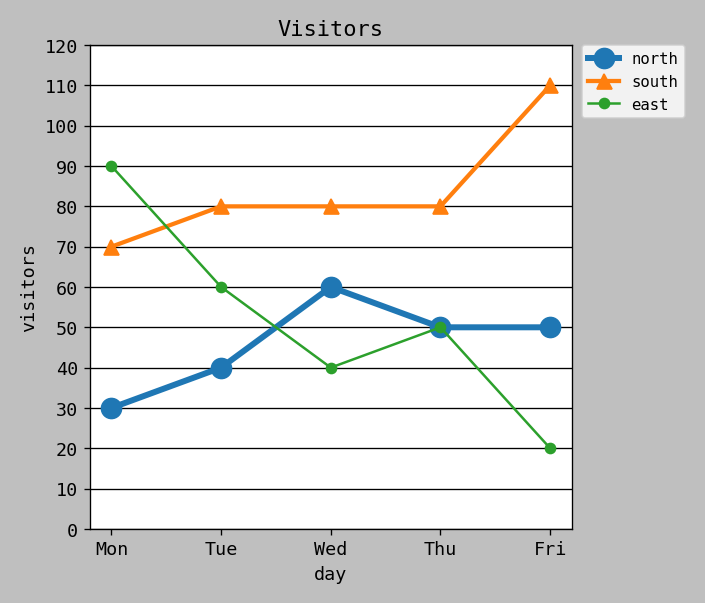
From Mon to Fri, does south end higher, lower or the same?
higher
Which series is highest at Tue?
south
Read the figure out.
Title: Visitors
x-axis: day, ticks Mon Tue Wed Thu Fri
y-axis: visitors, ticks 0 10 20 30 40 50 60 70 80 90 100 110 120
Legend: north, south, east
Values:
north: 30 40 60 50 50
south: 70 80 80 80 110
east: 90 60 40 50 20
